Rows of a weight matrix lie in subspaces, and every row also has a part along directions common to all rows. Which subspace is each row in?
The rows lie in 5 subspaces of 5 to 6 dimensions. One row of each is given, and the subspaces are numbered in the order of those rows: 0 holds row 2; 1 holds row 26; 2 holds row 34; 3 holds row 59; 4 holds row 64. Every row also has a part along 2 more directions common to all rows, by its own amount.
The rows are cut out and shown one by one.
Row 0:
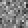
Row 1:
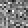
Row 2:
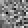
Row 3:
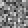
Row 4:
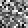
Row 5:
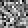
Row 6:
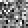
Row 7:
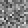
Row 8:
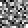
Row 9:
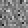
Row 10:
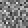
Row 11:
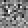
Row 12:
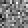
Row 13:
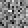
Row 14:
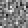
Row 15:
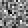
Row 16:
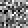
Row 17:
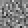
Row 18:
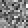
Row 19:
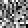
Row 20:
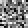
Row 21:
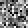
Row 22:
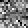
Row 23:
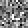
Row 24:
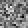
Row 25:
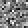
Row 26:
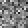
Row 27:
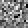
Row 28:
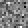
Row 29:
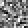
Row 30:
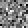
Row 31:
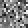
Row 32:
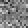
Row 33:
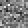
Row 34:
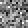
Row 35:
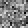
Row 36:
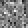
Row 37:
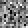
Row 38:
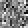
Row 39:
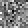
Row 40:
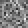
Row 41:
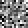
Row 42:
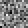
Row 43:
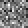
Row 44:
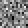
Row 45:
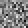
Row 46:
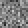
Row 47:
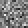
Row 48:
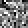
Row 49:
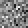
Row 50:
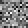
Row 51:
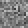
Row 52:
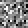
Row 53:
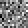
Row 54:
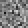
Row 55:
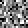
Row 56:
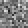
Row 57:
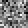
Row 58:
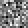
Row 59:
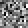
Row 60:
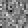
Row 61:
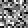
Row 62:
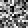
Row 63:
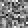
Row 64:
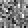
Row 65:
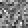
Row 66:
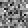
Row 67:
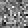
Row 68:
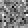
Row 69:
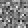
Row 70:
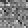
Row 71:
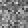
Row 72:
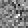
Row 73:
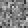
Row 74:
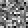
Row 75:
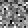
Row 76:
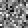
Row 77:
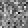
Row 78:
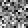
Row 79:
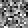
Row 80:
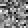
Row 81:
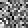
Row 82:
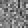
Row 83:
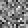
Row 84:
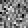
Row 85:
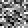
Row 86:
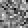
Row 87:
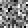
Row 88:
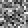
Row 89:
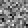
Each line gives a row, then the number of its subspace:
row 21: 4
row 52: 3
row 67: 0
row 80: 1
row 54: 3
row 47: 1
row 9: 2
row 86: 0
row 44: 2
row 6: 1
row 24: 4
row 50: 4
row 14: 4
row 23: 2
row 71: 1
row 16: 1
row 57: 0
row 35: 0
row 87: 4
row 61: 2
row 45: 3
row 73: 0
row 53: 2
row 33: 1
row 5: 0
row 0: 3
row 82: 4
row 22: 1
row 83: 2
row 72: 3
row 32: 1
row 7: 2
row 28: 3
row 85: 2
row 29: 0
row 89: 2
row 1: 1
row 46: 3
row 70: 1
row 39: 4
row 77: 1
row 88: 2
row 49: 3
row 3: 0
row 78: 1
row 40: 3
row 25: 1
